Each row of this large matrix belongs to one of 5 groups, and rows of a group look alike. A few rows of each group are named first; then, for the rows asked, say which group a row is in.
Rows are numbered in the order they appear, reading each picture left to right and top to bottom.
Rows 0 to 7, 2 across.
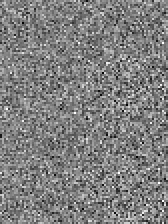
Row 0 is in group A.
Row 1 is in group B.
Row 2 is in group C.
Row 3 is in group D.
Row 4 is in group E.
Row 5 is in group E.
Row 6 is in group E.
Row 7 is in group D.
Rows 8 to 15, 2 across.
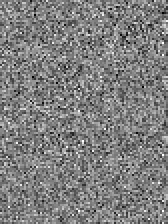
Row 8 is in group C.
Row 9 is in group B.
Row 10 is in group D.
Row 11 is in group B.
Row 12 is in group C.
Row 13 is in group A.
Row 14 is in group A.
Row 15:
D
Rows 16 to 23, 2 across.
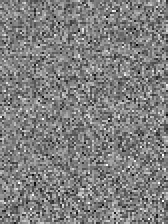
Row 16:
C
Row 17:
E
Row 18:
C
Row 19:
C
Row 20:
E
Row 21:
A
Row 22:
B
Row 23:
D
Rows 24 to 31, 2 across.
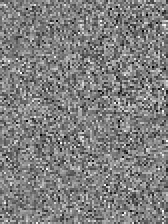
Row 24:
B
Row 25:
B
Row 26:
E
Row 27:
D
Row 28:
B
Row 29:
C
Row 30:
C
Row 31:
E
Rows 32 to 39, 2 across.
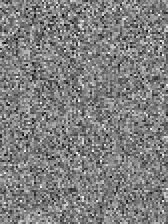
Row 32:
B
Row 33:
D
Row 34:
B
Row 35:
C
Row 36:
E
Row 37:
A
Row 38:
C
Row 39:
B
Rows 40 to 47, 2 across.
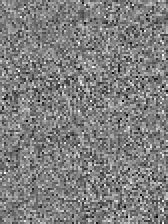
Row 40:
A
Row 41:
E
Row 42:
B
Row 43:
C
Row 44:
B
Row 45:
C
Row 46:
D
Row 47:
D
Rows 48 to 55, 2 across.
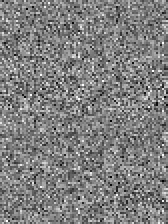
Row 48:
B
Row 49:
B
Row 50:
C
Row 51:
D
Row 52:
C
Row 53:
B
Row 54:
C
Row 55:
B
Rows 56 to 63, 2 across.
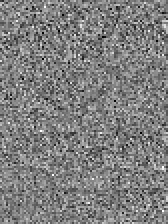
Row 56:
B
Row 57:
B
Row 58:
E
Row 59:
D
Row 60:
C
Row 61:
B
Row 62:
C
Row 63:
C
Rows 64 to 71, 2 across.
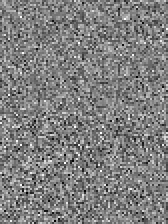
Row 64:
A
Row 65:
C
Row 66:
A
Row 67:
C
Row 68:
D
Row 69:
B
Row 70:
E
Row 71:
E
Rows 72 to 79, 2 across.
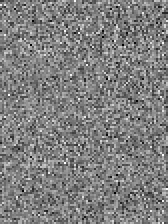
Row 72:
D
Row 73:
B
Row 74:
A
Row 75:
E
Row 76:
D
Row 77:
E
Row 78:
E
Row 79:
B
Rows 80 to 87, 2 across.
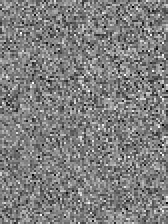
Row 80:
E
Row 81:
D
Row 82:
B
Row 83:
C
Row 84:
B
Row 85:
A
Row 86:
B
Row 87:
C
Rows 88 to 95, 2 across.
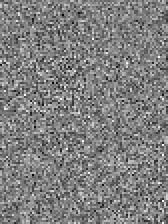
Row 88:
B
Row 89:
A
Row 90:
D
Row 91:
E
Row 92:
C
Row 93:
D
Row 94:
B
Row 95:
D
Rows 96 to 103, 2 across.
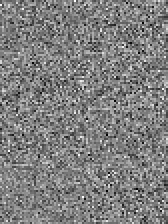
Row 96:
E
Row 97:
E
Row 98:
B
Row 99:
D
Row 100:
A
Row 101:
E
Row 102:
C
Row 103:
A
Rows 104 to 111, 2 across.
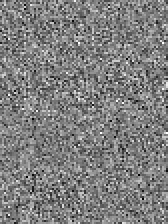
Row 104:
A
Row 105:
A
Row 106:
A
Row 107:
E
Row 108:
B
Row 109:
B
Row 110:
B
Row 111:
E
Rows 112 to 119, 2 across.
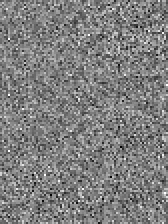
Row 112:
A
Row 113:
D
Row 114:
A
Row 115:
C
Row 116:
A
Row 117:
B
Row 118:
B
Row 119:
B
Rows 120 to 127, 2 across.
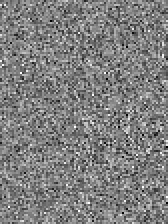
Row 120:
D
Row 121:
B
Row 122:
E
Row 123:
A
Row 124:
D
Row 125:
C
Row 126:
A
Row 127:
C
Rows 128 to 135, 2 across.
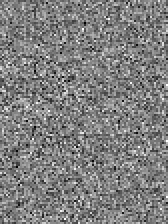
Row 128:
C
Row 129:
E
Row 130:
C
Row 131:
C
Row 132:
B
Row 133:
C
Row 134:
D
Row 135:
C
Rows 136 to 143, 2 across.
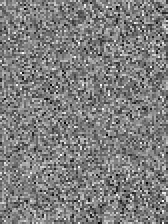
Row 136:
A
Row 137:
B
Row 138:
E
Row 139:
E
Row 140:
D
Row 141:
E
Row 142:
D
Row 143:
B
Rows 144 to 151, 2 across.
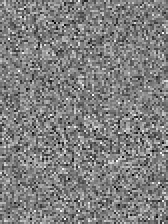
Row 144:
A
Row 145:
B
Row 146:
B
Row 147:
A
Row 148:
D
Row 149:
C
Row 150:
D
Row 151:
D
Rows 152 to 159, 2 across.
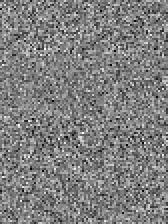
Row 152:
D
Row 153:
D
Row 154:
E
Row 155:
B
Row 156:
B
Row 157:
B
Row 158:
E
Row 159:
C
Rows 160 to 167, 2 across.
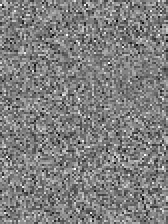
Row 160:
E
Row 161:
E
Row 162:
C
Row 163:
A
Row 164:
C
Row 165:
D
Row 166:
E
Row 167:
C
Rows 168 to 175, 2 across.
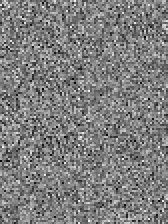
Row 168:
E
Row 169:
B
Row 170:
B
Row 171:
D
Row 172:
B
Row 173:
E
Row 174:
B
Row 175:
D
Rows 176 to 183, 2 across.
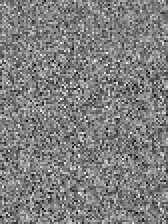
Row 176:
D
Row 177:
A
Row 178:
D
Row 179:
E
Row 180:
B
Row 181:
E
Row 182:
B
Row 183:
E
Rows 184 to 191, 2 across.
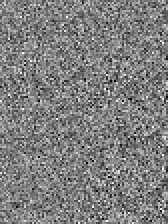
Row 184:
A
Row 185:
A
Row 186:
A
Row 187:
E
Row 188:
C
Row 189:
B
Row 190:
D
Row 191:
A
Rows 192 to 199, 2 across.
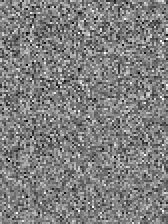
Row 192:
B
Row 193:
C
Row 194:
B
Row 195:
C
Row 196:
B
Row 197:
D
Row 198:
A
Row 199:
A
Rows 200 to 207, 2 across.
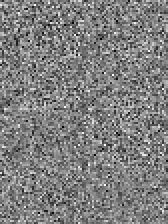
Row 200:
B
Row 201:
D
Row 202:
D
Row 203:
D
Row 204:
B
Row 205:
D
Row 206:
E
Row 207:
A
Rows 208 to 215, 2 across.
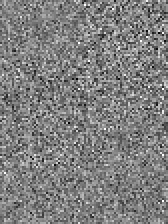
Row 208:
A
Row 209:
D
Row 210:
B
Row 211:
D
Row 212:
D
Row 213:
A
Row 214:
D
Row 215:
B
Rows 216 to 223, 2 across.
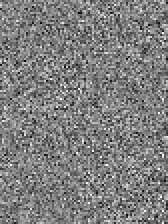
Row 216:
B
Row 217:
A
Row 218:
D
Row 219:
E
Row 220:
E
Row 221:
A
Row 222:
B
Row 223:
D
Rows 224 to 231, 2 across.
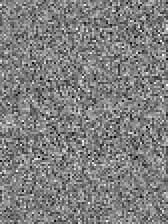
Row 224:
D
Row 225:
E
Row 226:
B
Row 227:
C
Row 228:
C
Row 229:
E
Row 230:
E
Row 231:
A
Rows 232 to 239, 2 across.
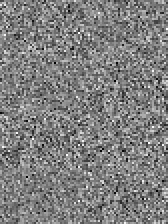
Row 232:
D
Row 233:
C
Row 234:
E
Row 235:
B
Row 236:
B
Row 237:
D
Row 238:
B
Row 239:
B
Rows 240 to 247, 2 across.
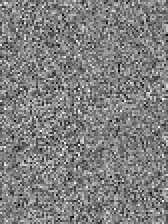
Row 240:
E
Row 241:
E
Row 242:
D
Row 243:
C
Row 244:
D
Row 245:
B
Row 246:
D
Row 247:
B
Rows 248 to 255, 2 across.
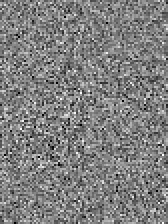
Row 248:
D
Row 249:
A
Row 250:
D
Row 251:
C
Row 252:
E
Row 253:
D
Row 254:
D
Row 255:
B
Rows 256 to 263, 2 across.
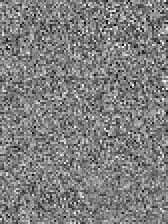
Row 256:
B
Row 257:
E
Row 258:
C
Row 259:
B
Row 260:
D
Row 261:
E
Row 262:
B
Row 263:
C
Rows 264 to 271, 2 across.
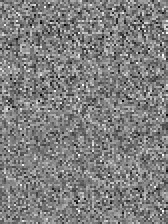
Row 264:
B
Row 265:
B
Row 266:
C
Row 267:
C
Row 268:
A
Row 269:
A
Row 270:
A
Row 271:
A
